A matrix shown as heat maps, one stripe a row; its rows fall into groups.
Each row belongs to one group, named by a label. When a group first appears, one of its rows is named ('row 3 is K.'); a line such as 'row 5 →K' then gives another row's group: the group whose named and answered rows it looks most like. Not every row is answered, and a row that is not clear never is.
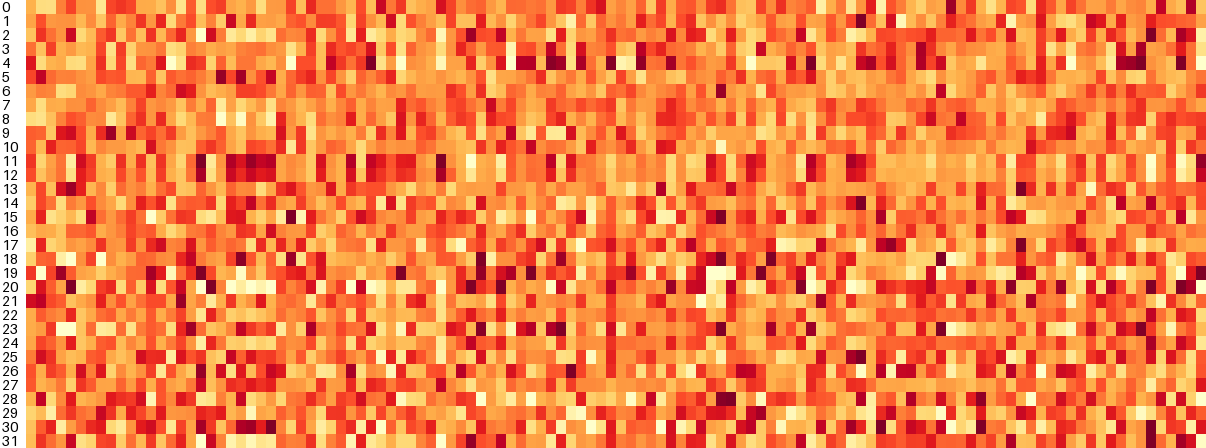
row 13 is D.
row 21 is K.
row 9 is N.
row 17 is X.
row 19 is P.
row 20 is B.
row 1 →K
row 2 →B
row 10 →P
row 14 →K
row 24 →B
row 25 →K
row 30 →K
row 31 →B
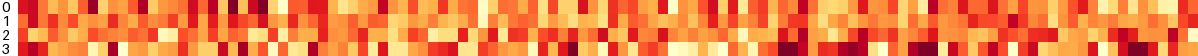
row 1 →D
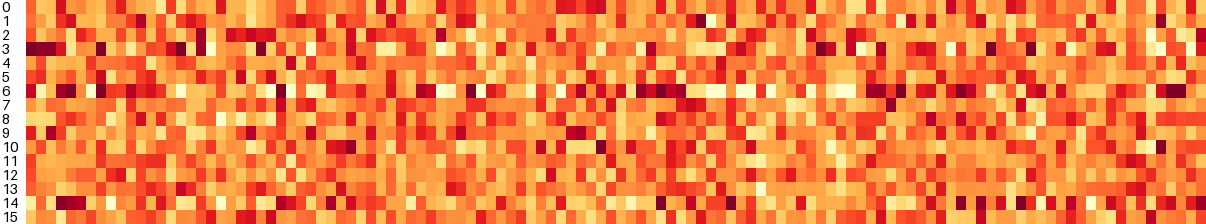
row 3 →K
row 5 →D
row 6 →N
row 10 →X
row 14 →D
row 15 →K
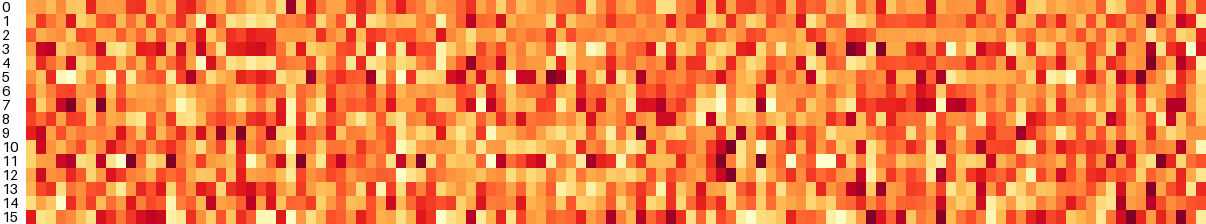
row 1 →B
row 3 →K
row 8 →P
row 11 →X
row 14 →K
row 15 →N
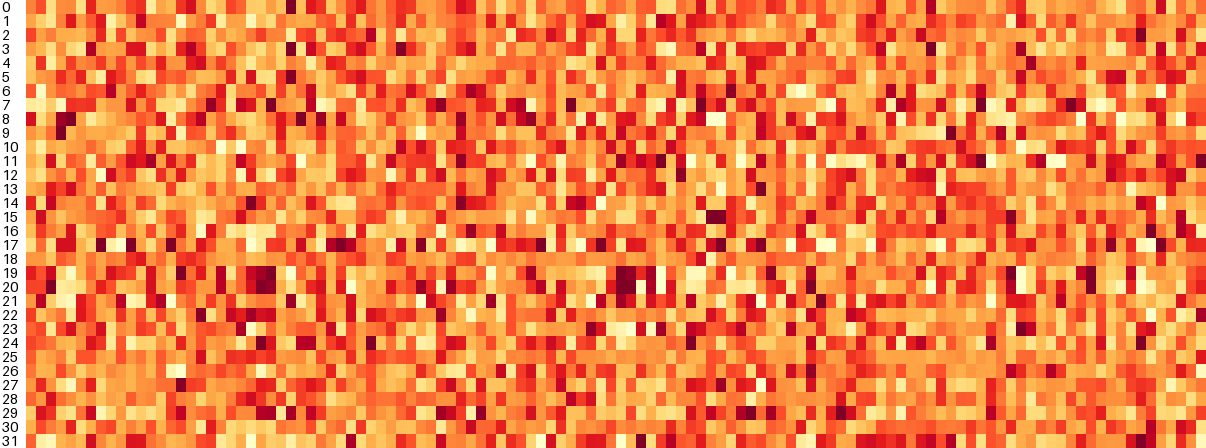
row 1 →D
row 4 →X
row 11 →N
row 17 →X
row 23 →D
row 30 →B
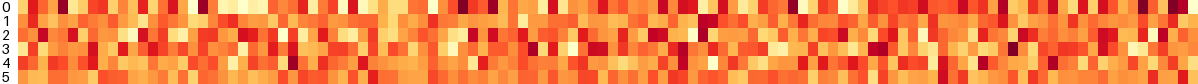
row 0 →B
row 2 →P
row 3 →X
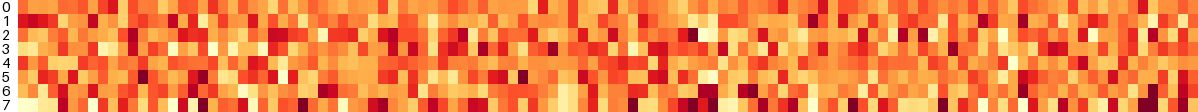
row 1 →K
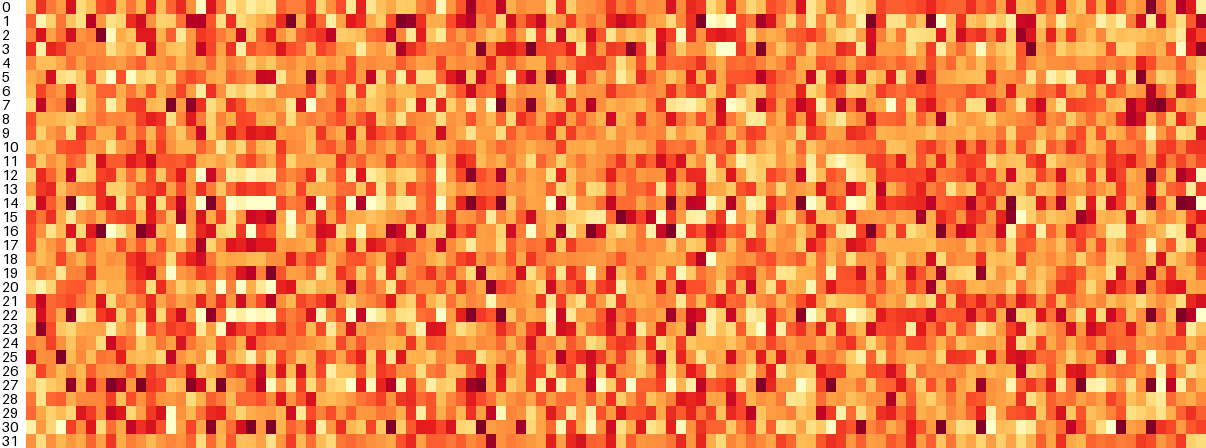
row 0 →B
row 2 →D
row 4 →D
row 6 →B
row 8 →N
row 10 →D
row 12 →B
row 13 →K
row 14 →B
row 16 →D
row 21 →D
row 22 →B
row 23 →X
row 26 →X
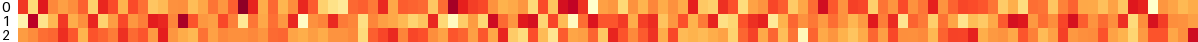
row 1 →X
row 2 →N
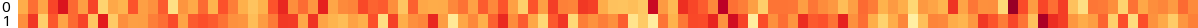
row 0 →D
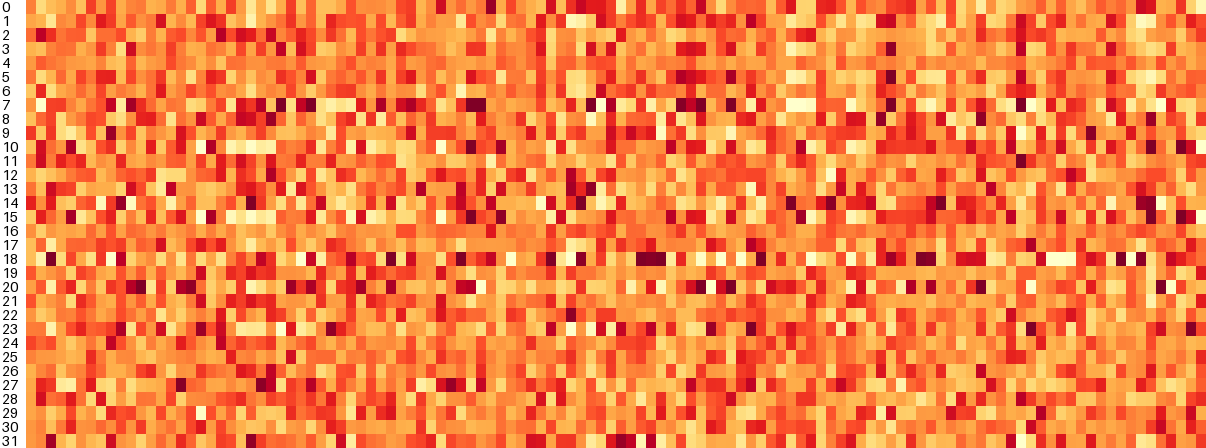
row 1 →X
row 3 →X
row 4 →X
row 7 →X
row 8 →K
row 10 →B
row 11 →D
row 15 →B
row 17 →X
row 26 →K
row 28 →D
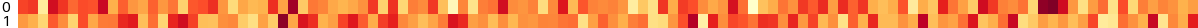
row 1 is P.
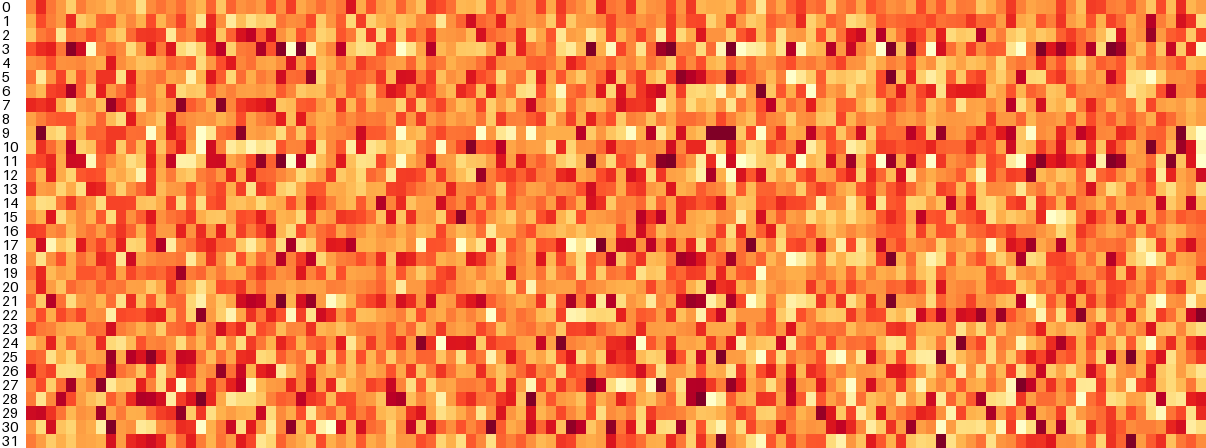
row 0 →X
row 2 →K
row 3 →P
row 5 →X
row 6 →N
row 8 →X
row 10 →B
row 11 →P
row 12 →P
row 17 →X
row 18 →X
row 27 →D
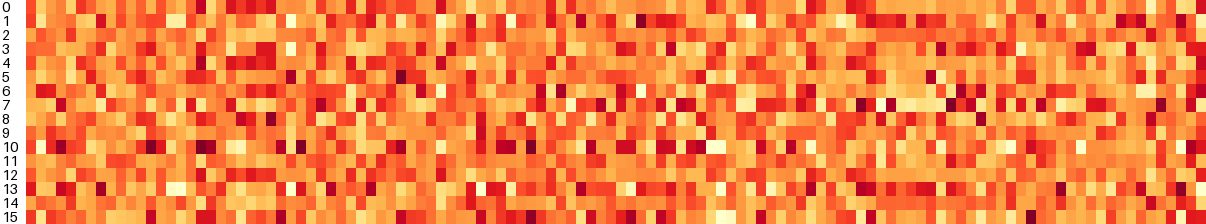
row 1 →N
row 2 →B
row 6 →D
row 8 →K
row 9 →P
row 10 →P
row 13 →N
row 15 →P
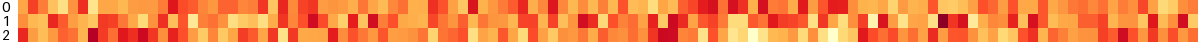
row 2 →N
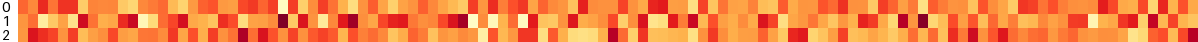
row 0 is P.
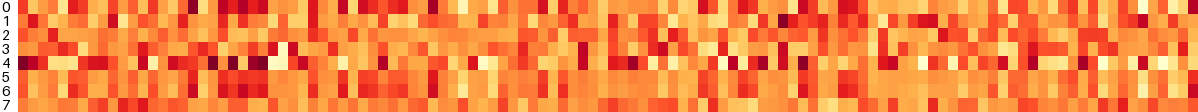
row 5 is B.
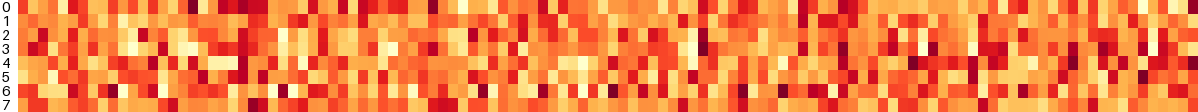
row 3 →P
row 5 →K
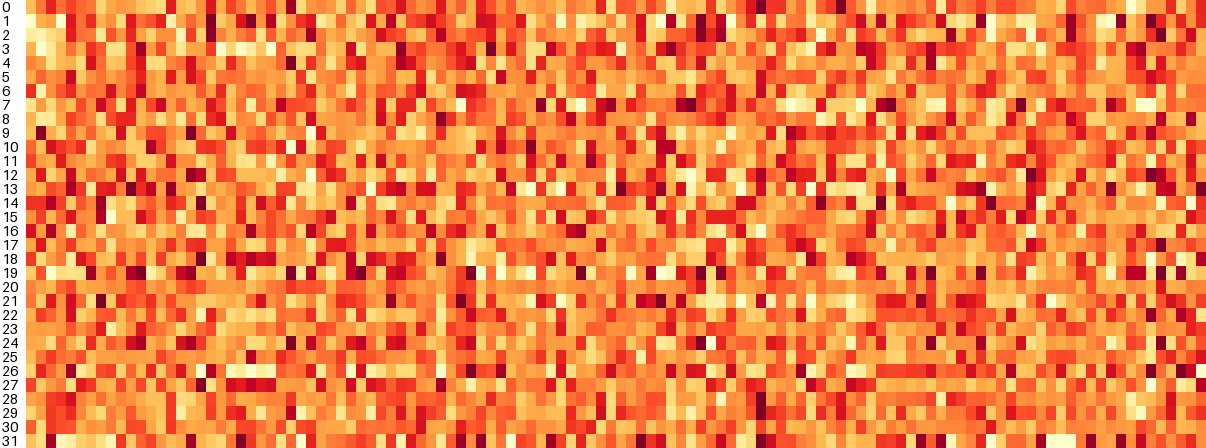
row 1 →K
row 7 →X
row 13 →N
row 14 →K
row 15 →D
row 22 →B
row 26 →B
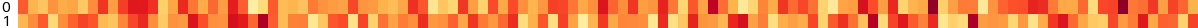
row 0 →N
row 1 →K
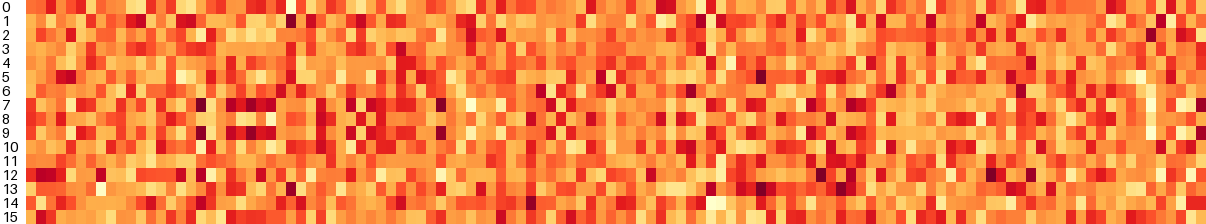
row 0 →P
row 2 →B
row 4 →P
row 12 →K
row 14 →P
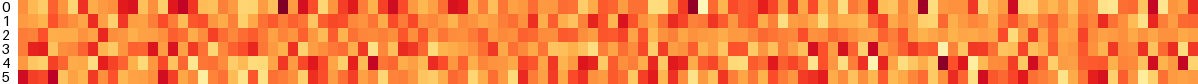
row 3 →K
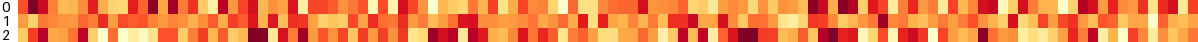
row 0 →K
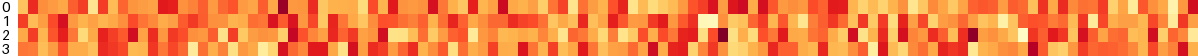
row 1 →P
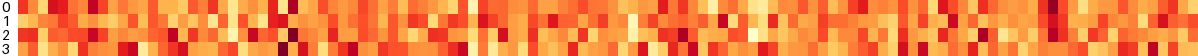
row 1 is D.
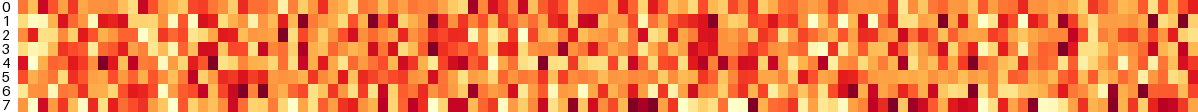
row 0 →P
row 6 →K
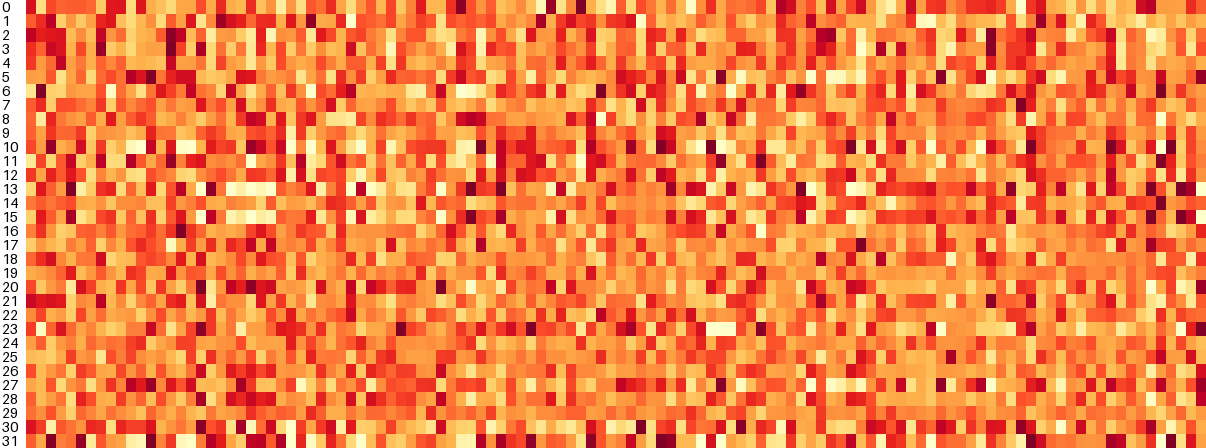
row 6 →X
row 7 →D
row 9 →P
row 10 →P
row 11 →X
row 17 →K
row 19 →X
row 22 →X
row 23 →P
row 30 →D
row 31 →P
